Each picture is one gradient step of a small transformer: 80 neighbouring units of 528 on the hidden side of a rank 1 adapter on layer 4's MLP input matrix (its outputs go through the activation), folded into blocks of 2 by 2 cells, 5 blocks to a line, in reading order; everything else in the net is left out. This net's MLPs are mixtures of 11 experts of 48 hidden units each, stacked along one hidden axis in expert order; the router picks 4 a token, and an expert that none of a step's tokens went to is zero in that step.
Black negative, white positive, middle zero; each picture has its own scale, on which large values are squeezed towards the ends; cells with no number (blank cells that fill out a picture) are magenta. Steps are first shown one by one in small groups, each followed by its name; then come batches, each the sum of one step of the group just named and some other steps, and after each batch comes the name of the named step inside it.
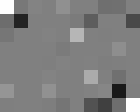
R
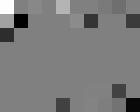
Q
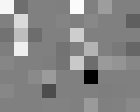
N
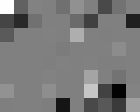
R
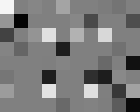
Q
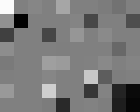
Q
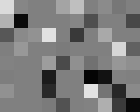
Q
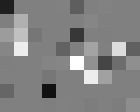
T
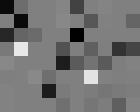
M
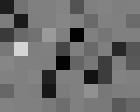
M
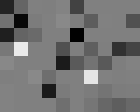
M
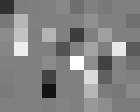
T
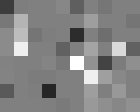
T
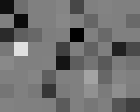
M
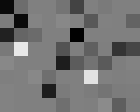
M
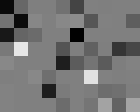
M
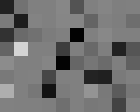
M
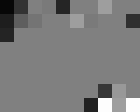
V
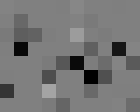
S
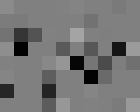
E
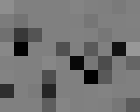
E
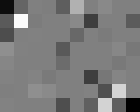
V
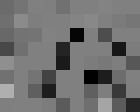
V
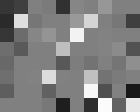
V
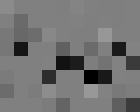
S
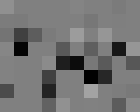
E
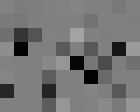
E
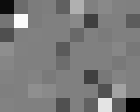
V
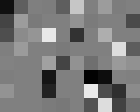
V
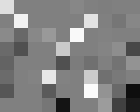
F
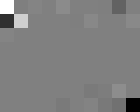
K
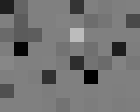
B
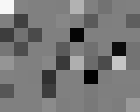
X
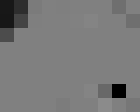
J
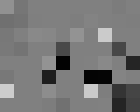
J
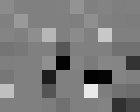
F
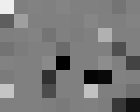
K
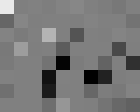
K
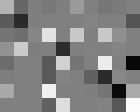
J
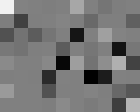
X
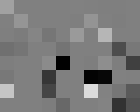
F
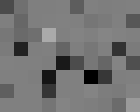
B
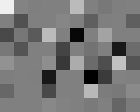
X
